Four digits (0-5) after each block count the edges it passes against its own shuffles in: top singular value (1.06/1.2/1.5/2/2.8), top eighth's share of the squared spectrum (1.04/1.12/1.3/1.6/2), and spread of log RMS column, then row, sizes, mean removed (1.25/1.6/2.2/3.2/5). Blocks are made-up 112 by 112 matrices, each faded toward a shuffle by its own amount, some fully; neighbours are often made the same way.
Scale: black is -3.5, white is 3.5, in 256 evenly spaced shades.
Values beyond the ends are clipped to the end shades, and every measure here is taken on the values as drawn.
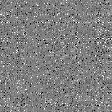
4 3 2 2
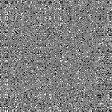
4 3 2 2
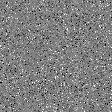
3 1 0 0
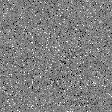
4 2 1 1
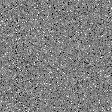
1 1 1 0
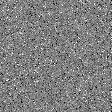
0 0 1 0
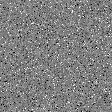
0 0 0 0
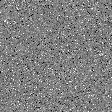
0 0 0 0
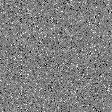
1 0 1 0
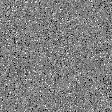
0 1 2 0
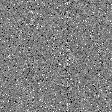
1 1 1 0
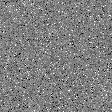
0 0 0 0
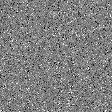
0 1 1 0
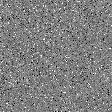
0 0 0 0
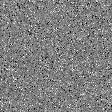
0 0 0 0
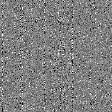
2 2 3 0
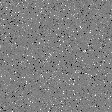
0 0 0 0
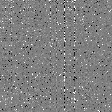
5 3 2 1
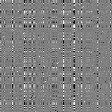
5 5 4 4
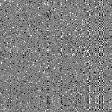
5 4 3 2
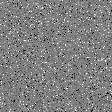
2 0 0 0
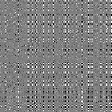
5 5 4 4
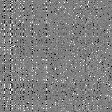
5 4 3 2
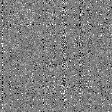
2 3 3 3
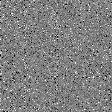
1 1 2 1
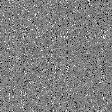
2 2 2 1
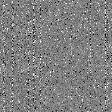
2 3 3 0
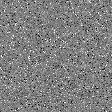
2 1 0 0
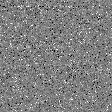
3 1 0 0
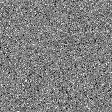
2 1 0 0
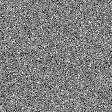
2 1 0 0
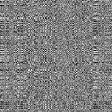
5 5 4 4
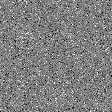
2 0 0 0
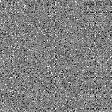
4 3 2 2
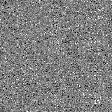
3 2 1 0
